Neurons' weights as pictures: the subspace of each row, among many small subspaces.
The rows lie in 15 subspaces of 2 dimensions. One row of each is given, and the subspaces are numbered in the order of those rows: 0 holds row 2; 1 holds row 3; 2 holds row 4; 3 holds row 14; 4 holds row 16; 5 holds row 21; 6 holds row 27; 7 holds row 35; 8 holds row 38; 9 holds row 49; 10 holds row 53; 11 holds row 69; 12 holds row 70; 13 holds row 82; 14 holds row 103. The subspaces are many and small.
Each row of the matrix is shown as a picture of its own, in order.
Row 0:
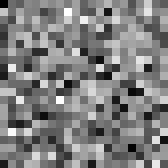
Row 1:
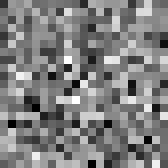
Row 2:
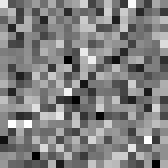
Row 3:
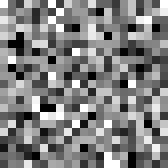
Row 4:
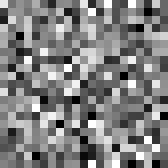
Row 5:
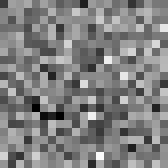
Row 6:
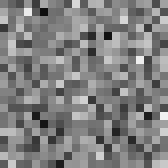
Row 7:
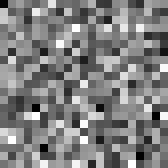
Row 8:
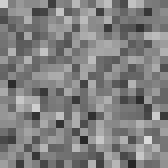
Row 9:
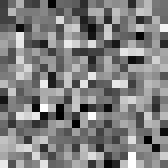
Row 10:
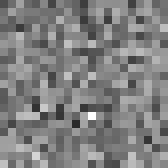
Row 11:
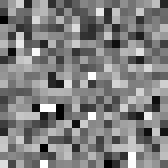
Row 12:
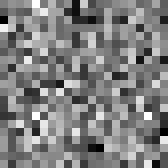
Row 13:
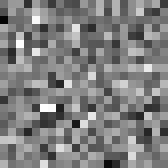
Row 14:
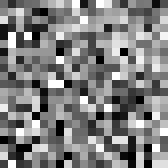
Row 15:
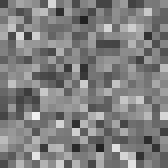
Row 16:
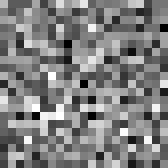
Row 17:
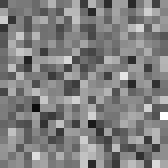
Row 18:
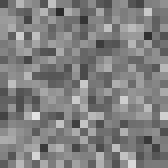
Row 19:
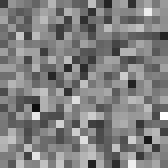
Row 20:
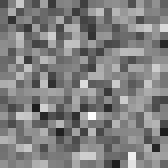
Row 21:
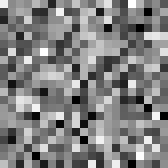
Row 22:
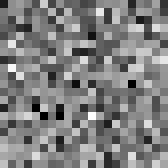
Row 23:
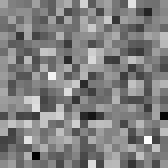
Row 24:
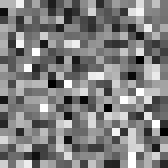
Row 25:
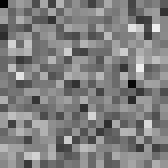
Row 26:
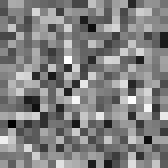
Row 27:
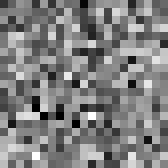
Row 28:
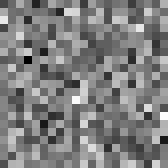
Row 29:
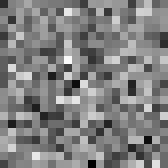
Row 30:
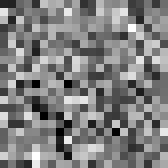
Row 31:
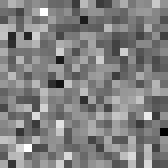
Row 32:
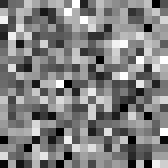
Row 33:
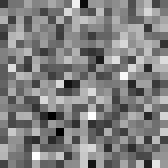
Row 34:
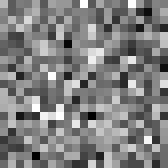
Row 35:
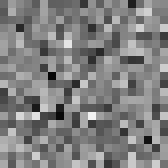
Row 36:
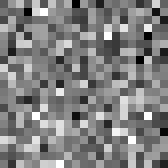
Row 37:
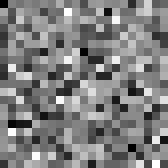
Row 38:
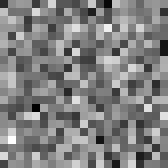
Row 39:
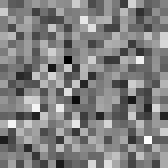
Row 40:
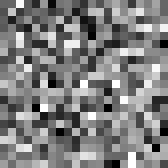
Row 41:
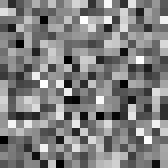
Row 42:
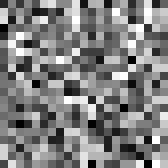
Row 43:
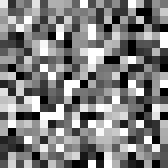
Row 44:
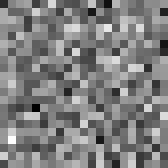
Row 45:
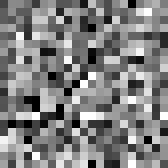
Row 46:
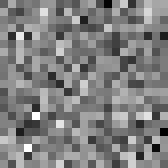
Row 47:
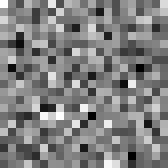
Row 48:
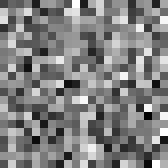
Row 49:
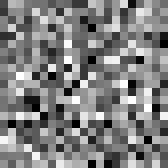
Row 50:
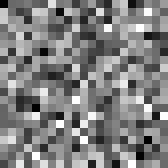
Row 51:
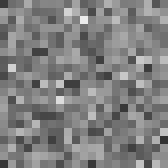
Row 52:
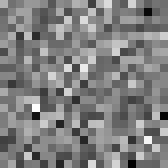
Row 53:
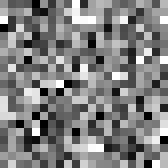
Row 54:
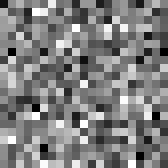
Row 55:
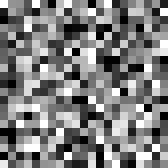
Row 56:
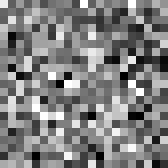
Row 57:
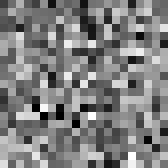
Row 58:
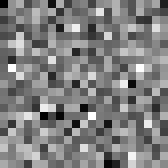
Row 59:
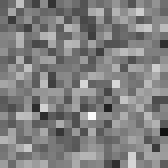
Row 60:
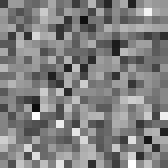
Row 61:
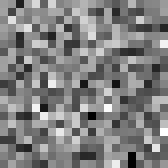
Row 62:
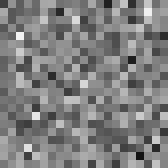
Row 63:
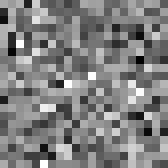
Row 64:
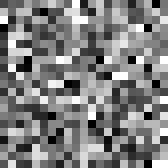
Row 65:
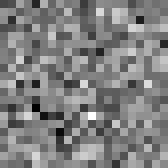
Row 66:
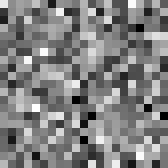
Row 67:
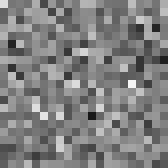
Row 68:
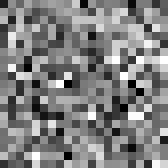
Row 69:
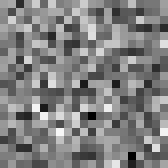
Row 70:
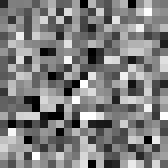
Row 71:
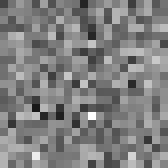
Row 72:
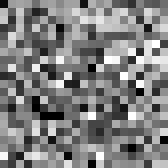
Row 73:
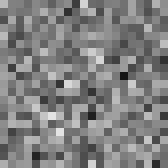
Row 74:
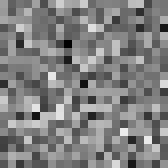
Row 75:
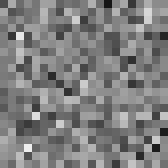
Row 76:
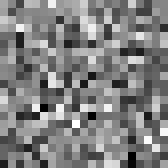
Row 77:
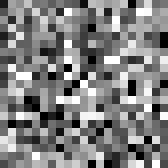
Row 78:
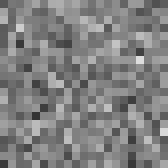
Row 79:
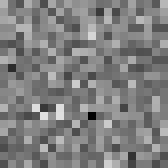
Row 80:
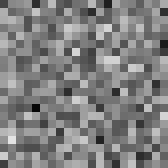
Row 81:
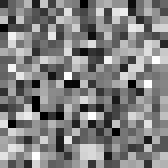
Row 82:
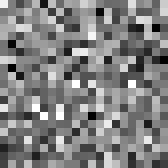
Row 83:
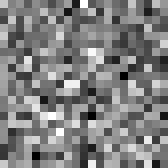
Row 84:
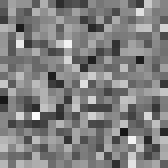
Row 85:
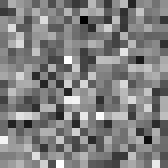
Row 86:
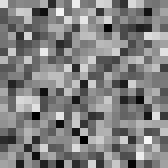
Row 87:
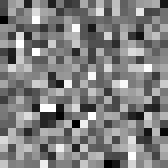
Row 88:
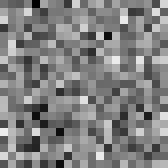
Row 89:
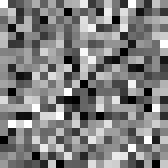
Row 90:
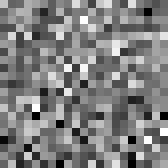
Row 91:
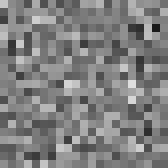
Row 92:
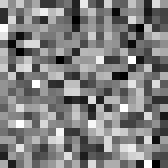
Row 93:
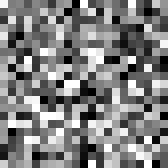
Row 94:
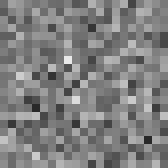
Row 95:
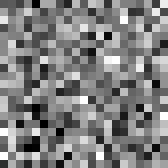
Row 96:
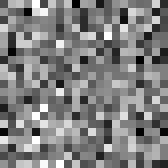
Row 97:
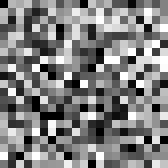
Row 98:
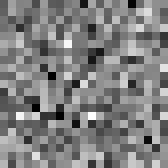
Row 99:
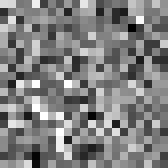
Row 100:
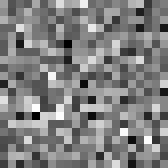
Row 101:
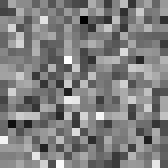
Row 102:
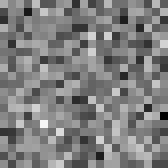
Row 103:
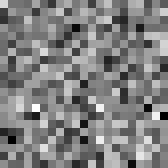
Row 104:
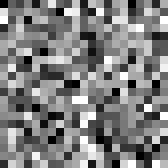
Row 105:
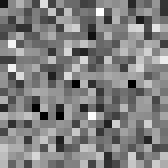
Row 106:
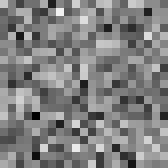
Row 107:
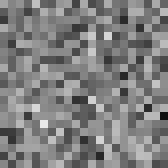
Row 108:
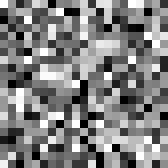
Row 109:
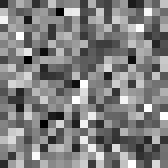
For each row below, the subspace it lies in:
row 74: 4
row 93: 12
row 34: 7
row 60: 2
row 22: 13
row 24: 11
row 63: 13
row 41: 0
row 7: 14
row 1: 9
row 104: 5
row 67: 13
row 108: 10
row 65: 11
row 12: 10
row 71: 6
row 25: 1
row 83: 12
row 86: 5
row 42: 3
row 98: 7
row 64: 2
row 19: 2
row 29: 9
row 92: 3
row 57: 6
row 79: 13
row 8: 5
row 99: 11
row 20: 11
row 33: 12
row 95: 8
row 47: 1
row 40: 11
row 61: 11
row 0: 0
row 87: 1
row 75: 3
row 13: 1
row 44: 8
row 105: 13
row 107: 14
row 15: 10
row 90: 2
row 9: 6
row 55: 8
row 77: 9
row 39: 9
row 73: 12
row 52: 2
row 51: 9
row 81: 6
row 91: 1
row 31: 3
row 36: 14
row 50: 5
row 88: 8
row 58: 1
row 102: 14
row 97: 4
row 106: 10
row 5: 4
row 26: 9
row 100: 4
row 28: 10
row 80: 8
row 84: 4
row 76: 6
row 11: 13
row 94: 9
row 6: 14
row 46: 3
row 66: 5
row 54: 14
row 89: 0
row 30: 11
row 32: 12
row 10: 6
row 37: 0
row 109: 10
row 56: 7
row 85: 0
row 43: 7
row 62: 3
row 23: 12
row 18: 10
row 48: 5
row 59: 11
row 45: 12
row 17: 2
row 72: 4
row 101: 0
